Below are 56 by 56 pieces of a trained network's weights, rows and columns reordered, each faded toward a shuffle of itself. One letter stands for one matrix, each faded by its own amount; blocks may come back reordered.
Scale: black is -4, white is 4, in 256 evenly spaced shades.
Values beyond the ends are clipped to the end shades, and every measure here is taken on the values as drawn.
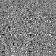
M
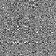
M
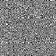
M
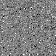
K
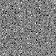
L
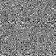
M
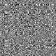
M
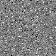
L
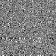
M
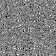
K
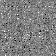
K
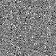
L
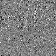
L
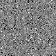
L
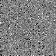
L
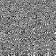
M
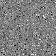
K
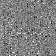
K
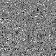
L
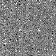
L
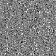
L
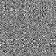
M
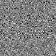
M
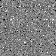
K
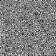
M
